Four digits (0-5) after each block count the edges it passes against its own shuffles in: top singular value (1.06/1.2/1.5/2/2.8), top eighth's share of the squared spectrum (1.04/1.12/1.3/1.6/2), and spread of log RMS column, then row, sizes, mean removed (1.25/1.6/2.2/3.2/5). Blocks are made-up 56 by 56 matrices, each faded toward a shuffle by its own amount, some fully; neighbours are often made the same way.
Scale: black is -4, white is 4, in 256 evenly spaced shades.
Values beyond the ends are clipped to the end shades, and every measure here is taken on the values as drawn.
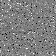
1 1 0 0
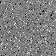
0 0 0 0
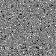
3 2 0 0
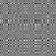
5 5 4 4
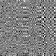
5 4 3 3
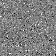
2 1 0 1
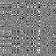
5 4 3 3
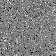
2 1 0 0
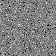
2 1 0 0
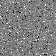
0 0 0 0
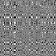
5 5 3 3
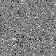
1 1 0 1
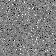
0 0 0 0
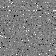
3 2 0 1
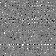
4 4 1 2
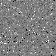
2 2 0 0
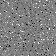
1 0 0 0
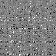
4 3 1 2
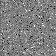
0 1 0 0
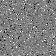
1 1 0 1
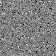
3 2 0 1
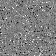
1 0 0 0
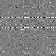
4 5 1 3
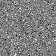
0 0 0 0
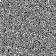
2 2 0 0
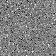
0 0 0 0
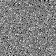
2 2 0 0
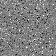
0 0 0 0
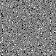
1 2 2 0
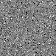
0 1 1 0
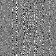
2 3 3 0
